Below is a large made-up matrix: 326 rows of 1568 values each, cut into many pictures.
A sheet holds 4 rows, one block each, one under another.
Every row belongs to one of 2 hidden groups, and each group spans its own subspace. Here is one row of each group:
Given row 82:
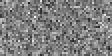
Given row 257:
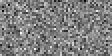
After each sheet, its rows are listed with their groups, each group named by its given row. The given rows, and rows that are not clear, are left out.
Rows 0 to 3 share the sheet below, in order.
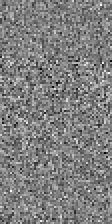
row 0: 82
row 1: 82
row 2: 257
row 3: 257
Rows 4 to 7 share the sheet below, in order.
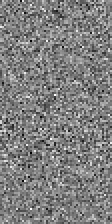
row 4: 257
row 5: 257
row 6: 82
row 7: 257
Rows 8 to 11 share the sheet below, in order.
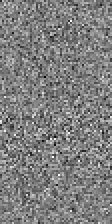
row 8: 82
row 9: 82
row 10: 82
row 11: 257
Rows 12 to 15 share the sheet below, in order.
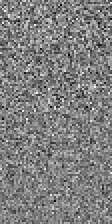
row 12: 82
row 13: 257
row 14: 257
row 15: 82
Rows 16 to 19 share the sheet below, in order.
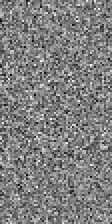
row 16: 82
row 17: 82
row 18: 257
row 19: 257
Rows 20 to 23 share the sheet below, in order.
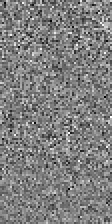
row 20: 82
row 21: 257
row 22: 82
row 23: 82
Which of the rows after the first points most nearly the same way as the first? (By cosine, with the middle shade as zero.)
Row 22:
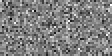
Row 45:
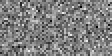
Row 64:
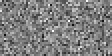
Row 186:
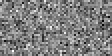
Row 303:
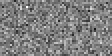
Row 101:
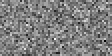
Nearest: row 64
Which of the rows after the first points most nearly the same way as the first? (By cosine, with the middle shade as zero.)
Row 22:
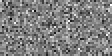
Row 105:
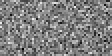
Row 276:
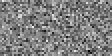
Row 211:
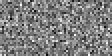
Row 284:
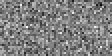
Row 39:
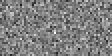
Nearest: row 211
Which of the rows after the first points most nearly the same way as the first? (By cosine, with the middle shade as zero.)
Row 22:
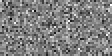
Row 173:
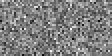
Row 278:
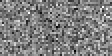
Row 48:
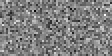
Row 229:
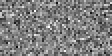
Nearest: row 48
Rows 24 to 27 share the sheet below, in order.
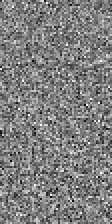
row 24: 82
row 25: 82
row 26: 82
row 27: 82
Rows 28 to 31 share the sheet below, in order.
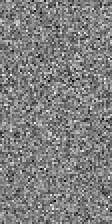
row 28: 82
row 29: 82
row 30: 82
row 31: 82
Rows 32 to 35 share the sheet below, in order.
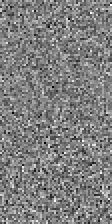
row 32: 82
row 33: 82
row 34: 257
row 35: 82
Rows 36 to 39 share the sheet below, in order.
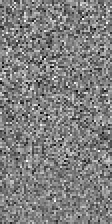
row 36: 257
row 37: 257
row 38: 82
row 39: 82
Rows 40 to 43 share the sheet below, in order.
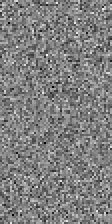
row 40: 82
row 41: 82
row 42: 257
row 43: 257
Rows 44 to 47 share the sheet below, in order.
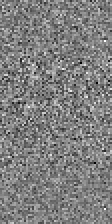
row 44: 257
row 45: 82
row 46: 257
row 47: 257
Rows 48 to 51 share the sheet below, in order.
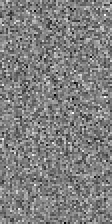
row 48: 82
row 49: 257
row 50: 82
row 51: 82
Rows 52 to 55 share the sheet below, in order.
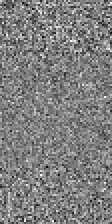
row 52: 82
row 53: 257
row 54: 82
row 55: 257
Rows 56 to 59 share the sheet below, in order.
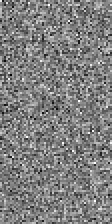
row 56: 82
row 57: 82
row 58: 257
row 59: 257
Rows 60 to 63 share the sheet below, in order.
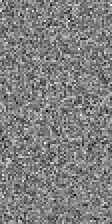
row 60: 82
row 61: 82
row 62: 257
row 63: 257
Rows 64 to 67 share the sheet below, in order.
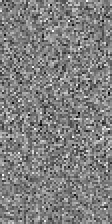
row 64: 82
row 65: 257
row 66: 82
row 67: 257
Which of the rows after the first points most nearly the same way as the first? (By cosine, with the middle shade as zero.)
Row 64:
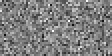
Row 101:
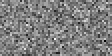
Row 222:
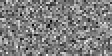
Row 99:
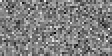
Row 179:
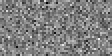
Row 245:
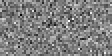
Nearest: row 245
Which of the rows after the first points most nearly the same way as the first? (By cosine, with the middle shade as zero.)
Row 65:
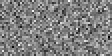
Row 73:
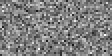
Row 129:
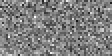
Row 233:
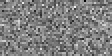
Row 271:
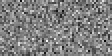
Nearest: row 271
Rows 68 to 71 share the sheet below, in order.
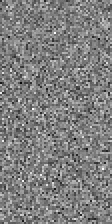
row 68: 82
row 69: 257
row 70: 257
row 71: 257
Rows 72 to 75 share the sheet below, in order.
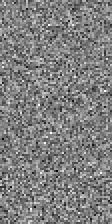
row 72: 82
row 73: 257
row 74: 257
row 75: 82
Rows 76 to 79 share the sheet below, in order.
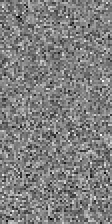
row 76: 257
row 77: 82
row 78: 82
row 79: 257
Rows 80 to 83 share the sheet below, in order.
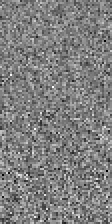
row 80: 257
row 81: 82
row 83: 257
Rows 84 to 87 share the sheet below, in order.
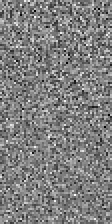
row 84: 82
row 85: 257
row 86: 82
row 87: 257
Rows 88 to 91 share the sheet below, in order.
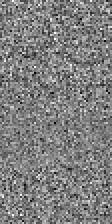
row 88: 257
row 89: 82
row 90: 82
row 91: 257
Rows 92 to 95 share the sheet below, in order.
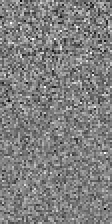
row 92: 257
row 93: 257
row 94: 257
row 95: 257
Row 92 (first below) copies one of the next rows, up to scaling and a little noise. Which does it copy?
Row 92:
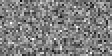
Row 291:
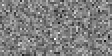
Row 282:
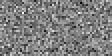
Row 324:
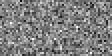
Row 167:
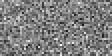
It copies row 324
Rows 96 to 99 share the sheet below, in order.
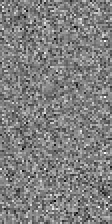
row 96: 257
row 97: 257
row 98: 257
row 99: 82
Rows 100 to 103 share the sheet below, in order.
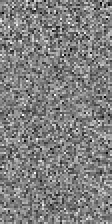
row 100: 82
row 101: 257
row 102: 82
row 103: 82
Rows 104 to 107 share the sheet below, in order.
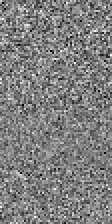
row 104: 257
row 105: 257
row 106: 257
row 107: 257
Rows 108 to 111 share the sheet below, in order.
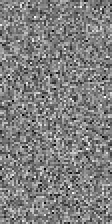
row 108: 82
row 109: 257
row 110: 82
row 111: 82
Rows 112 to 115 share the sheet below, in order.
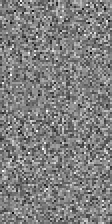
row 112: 257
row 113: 82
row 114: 257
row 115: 257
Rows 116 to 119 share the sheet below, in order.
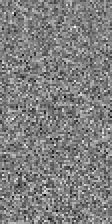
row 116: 257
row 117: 257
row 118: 82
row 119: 257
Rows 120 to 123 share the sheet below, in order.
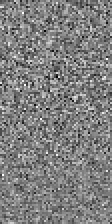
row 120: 257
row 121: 257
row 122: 257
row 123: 257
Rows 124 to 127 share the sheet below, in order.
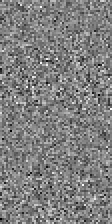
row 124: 257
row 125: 82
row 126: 82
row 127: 257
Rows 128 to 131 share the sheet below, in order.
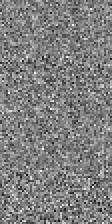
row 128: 82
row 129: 82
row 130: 82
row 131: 257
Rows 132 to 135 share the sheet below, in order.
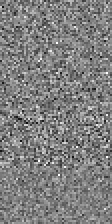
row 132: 257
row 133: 257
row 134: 257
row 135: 257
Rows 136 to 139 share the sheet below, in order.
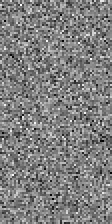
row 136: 257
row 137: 257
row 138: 82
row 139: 82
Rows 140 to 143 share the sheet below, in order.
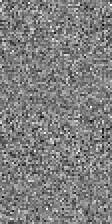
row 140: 82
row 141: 82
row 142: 82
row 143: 257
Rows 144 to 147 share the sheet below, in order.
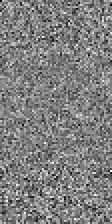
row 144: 82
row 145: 82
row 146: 257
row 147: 82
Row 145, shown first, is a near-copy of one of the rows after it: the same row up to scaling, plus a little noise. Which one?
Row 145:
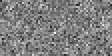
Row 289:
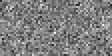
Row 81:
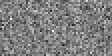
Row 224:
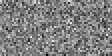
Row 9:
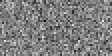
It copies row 289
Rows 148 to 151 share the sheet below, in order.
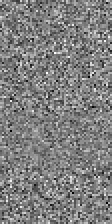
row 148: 257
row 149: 257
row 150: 82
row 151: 82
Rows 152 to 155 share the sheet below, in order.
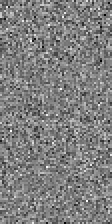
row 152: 82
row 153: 82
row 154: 82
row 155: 82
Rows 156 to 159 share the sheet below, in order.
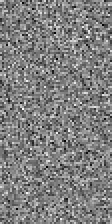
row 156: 82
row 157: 257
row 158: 82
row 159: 257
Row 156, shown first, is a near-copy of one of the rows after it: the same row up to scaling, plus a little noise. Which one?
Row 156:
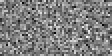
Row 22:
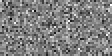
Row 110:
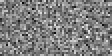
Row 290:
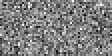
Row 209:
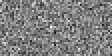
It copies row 110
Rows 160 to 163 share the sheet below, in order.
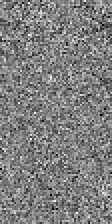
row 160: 82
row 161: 82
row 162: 257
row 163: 82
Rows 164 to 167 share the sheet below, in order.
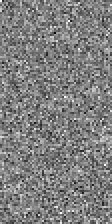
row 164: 82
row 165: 257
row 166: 82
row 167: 257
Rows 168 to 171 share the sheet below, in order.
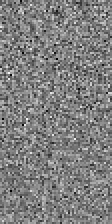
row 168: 257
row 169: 82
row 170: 257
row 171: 257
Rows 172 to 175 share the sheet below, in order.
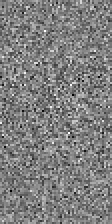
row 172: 257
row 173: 257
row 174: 82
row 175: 257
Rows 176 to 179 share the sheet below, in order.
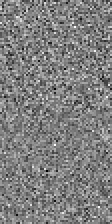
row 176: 257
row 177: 82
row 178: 82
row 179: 82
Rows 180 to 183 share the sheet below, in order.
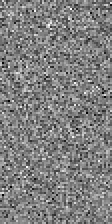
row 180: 82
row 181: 257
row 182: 82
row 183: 82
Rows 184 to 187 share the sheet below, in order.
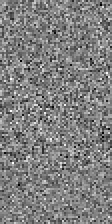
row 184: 82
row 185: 257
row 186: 82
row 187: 257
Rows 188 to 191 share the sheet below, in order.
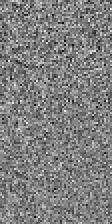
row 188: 257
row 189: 257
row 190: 257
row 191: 257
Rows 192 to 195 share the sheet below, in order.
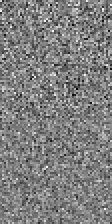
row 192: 82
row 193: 257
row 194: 82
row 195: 257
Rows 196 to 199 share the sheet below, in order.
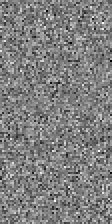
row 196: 257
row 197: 82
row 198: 82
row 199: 82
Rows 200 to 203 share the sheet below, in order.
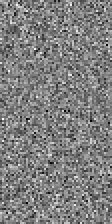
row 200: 257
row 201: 82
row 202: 257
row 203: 82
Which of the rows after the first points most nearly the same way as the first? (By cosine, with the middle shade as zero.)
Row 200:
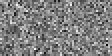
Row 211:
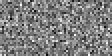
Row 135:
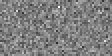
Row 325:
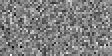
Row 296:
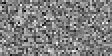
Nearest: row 325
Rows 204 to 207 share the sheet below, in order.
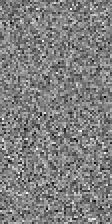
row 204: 257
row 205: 257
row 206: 257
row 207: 257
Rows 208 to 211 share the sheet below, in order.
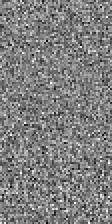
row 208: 257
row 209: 82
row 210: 257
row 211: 82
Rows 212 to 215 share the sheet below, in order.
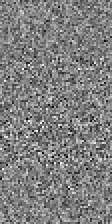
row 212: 257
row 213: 257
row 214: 257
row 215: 82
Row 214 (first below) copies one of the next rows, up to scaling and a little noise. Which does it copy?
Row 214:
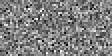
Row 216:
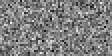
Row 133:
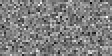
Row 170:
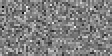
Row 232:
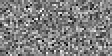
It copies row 232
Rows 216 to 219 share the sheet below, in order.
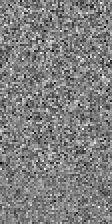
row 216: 257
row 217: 82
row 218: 257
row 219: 82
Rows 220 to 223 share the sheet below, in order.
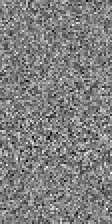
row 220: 82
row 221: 257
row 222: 82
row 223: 82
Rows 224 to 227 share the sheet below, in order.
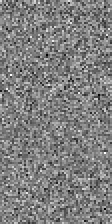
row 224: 82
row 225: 82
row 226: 257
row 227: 257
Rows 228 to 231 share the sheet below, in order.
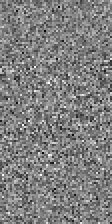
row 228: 257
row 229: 82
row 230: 257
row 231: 257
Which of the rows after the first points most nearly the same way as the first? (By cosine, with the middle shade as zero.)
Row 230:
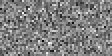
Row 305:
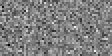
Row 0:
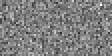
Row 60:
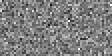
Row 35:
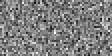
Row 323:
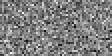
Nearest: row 323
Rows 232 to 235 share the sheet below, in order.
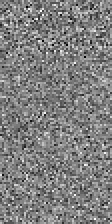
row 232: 257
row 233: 82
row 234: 257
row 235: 257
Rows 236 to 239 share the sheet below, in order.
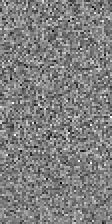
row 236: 82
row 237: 257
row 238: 82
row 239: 257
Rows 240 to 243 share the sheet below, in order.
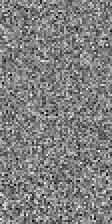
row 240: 257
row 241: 82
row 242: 82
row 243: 257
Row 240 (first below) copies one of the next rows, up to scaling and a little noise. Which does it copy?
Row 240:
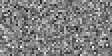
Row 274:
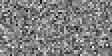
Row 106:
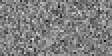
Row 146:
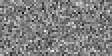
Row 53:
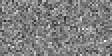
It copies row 274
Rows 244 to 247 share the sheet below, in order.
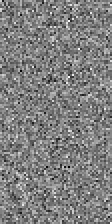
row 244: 82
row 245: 82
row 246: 82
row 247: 257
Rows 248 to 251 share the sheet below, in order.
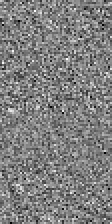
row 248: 82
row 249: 257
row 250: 257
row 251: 257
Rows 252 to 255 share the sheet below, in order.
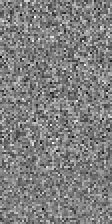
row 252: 82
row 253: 82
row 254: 82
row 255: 257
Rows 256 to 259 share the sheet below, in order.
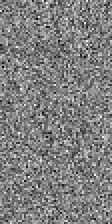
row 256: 82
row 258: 82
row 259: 257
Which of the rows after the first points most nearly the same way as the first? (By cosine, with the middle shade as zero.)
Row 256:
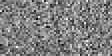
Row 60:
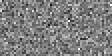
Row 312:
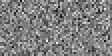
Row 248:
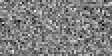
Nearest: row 60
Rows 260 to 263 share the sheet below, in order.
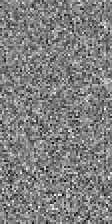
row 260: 82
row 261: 82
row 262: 82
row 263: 82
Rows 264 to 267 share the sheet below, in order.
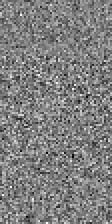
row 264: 82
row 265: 82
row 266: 257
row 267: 82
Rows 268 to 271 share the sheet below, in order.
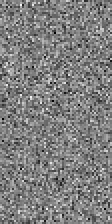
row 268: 82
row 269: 82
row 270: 257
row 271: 257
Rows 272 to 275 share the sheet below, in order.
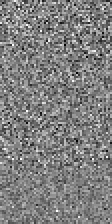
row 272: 257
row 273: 82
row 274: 257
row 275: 257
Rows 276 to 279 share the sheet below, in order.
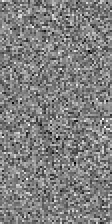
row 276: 257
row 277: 257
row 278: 82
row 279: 257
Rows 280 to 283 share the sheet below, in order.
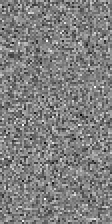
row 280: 257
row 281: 257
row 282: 257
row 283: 257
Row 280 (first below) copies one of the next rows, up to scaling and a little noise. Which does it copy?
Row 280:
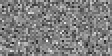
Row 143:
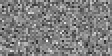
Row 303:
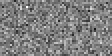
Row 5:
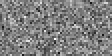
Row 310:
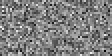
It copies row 143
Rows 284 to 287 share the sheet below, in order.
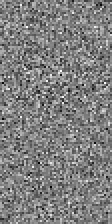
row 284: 82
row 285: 257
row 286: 257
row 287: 257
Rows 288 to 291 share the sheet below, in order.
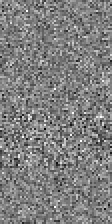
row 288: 257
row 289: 82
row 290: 82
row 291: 257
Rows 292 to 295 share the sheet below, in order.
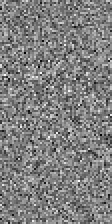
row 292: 257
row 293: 82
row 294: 82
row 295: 257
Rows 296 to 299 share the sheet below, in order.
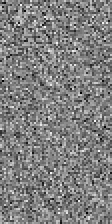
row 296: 257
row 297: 82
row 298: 82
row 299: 82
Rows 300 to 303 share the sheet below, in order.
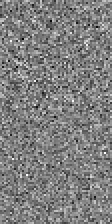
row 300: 82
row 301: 257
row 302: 257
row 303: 257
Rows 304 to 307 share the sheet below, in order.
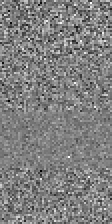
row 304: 257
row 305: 257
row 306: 257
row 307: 257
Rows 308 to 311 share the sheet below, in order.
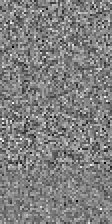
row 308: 257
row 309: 257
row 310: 257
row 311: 82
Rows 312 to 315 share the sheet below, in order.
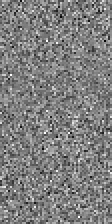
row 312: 257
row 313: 82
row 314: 82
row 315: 82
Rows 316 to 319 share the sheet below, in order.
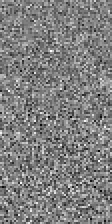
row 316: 257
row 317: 82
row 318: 82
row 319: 82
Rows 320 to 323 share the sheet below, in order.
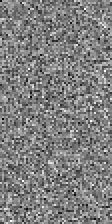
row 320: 82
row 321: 82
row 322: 257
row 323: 257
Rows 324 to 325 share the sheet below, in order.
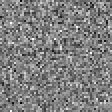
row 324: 257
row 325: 257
